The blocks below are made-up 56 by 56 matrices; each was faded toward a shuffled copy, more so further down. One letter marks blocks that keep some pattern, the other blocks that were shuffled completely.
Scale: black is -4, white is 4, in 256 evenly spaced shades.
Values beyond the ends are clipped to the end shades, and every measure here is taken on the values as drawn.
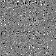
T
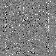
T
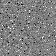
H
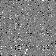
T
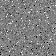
H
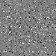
T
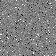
H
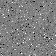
H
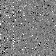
T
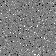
H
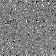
T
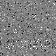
T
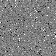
H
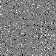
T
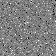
H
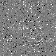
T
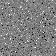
H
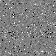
T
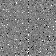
T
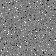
H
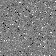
H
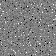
H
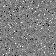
H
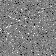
H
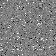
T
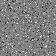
H
